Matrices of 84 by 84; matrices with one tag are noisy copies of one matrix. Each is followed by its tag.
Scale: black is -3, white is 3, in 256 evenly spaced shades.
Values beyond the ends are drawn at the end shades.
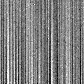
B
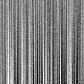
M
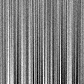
M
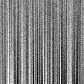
M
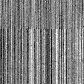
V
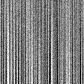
B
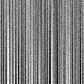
B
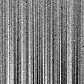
M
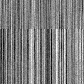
V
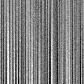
B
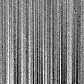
M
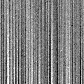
B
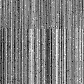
V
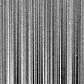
M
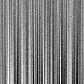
M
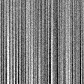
B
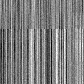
V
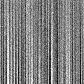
B
